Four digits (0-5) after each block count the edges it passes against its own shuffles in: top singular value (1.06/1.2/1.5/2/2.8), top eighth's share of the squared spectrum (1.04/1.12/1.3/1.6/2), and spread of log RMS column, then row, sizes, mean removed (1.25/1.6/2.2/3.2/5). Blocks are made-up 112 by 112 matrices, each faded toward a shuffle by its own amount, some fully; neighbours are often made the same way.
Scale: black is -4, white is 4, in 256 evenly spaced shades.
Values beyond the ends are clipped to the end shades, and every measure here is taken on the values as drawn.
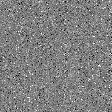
3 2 1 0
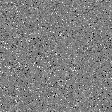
2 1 0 0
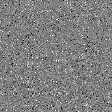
3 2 1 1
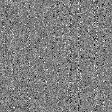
1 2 3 0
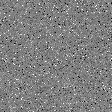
1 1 0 0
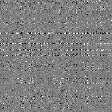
4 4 2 3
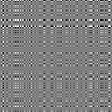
5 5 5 5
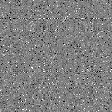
4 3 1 2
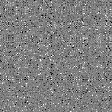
4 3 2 2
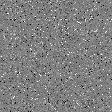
3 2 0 0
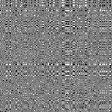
5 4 3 4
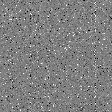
3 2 1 0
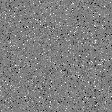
3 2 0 1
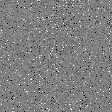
3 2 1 0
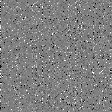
4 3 2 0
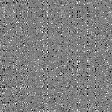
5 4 3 2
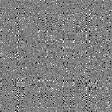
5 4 3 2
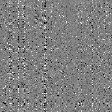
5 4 3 2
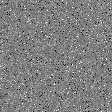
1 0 0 0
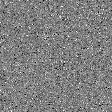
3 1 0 0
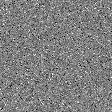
1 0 0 0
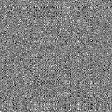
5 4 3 2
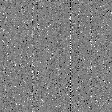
3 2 2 0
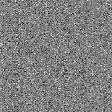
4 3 1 1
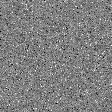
0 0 0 0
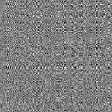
5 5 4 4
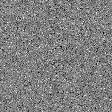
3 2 0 1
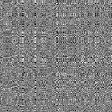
5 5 3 3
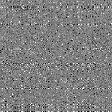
5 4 2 3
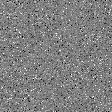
3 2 0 1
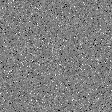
2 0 0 0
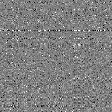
4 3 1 2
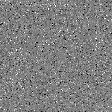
3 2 1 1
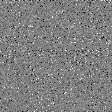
1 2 0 2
